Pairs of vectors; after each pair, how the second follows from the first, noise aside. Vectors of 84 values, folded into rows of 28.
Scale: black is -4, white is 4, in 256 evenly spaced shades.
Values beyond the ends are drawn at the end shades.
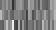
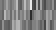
wrapped around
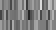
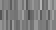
shrunk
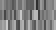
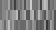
wrapped around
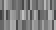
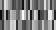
scaled up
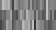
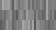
shrunk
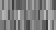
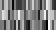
scaled up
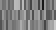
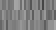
shrunk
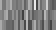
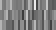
copied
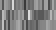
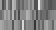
wrapped around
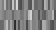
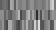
wrapped around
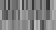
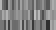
wrapped around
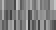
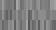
shrunk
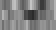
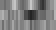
copied
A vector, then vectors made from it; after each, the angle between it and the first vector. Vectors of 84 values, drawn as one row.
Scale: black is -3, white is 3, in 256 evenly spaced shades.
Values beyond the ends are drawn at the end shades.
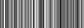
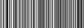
partly aligned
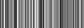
nearly parallel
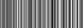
orthogonal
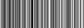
partly opposed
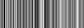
nearly opposite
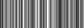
partly aligned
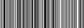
nearly opposite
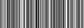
orthogonal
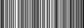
orthogonal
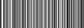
orthogonal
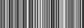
partly opposed
